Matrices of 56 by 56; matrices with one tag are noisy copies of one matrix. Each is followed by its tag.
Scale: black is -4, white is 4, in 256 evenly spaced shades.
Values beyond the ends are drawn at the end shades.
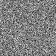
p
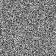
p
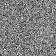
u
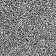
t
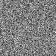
p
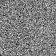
u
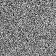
t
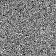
u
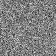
p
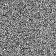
u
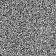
u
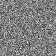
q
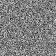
q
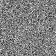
p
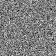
q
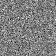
q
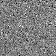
t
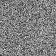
u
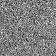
t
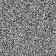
p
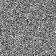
p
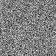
p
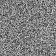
u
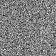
u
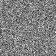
p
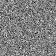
q
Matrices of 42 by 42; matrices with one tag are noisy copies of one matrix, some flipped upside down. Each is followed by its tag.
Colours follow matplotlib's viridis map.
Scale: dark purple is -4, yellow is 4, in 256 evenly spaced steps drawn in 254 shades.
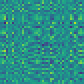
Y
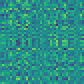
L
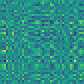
Y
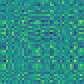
Y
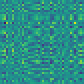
Y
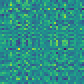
L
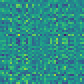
L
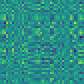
Y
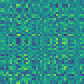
L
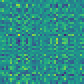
L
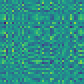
Y
